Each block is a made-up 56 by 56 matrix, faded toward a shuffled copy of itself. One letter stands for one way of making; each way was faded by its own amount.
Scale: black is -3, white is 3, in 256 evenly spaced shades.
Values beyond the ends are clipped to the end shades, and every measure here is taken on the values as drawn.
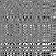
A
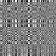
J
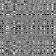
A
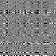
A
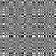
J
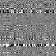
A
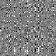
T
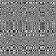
A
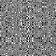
T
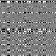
A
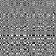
A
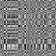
J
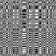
J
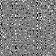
T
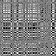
J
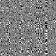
T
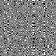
T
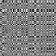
J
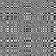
J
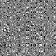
T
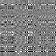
A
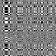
J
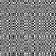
J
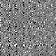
T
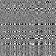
A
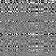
A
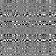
A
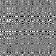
A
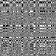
A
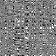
T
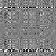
A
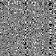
T
